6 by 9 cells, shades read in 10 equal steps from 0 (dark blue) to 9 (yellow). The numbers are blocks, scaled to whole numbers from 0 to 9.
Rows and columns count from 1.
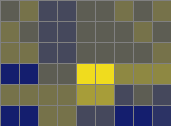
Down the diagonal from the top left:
3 3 2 3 6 2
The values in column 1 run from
0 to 4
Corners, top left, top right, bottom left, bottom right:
3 4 0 1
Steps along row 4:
same up same up same down same same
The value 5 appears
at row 4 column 7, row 4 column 8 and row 4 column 9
